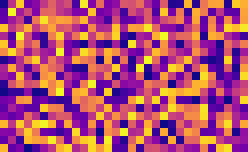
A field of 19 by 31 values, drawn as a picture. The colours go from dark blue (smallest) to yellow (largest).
Seam: none. Average level on the scale: 50%. Stripes: none. Mirror symmetry: none. Histogram: flat.
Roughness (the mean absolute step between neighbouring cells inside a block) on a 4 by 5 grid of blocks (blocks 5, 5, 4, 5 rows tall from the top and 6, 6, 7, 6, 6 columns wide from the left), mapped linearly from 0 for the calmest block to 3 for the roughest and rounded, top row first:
2 1 0 2 2
2 1 3 2 1
1 1 1 2 1
2 2 2 2 1
